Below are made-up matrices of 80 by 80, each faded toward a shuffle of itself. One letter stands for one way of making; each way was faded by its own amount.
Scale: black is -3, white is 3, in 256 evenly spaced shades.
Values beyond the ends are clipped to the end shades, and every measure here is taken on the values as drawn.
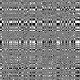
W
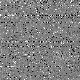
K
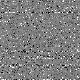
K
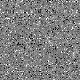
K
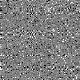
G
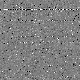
K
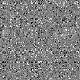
G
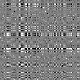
W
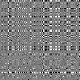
W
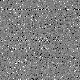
K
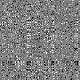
G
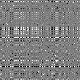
W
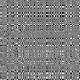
W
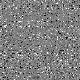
K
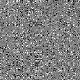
G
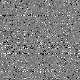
K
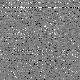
K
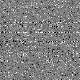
K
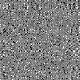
G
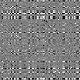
W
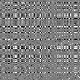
W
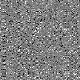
G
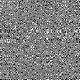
G
